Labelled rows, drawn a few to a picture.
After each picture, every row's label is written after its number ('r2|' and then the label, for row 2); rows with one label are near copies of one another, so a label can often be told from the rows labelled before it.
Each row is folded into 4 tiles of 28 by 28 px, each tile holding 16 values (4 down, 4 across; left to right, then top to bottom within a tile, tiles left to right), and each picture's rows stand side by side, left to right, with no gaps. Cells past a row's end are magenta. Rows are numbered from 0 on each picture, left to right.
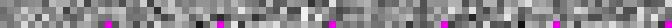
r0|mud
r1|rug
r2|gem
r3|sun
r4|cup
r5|gem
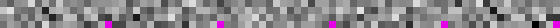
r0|rug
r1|cup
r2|mud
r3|cup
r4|rug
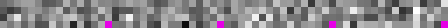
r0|sun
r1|sun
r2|mud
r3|gem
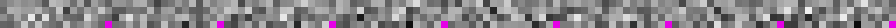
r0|mud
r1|sun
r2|cup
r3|cup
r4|rug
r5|sun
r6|rug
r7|cup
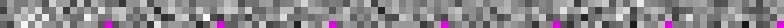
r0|mud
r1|rug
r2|cup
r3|rug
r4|rug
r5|cup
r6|sun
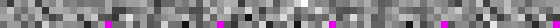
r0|rug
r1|sun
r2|cup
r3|sun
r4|rug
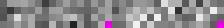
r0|sun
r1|mud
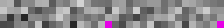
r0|cup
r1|cup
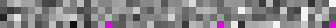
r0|sun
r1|cup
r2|gem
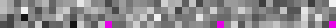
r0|cup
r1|mud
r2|gem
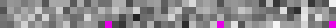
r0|mud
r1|cup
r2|gem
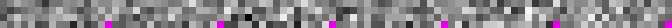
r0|sun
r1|cup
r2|cup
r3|sun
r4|gem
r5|mud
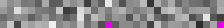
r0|gem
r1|rug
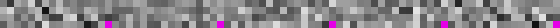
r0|rug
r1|sun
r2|gem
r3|gem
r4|rug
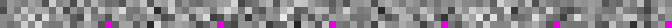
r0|mud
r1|rug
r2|cup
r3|rug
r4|mud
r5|sun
